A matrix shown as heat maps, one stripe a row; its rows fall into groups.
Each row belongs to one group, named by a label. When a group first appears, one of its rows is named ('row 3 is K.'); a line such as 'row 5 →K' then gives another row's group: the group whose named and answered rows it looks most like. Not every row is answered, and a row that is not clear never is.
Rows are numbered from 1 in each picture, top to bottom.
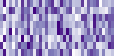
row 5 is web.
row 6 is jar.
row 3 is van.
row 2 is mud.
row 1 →jar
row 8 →jar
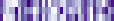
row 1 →van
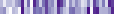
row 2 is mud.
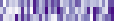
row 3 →van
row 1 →mud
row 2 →mud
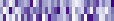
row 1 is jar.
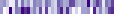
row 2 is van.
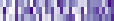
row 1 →web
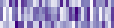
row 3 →mud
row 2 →mud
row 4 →jar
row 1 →van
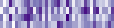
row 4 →web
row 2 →jar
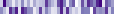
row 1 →web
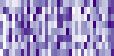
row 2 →jar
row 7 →mud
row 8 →jar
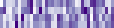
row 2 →van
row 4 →web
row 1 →jar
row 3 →mud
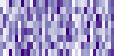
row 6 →web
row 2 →mud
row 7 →jar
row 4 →web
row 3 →jar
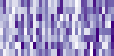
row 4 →jar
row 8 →mud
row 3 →jar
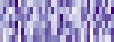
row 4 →web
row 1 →web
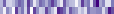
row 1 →jar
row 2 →web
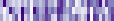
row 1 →web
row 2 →mud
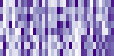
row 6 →van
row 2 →mud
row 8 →van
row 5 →mud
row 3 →van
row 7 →jar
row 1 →van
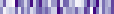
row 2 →mud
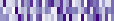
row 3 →jar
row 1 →jar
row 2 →web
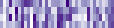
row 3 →web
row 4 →mud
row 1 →van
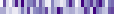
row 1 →jar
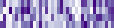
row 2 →van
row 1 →van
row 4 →van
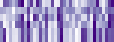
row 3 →mud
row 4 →van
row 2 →web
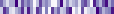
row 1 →van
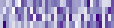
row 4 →web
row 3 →jar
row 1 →mud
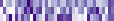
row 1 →van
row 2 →jar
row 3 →web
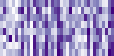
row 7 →mud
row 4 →mud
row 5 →web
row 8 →mud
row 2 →jar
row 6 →web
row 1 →mud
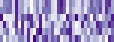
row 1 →web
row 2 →web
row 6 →mud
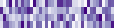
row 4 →jar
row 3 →web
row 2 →van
